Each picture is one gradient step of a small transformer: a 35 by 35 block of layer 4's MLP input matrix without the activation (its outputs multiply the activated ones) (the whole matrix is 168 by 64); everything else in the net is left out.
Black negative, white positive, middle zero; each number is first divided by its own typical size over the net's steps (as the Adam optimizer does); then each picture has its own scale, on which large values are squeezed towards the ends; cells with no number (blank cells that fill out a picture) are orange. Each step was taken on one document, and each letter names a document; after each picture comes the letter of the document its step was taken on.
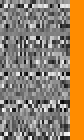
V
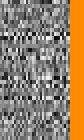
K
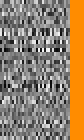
K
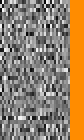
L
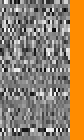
L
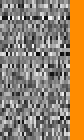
V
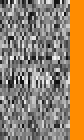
K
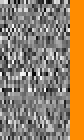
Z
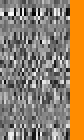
K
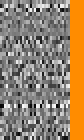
V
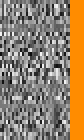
K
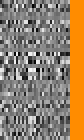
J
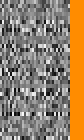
L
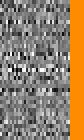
Z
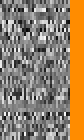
L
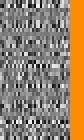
V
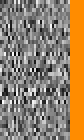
J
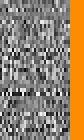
L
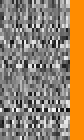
V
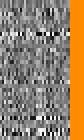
L
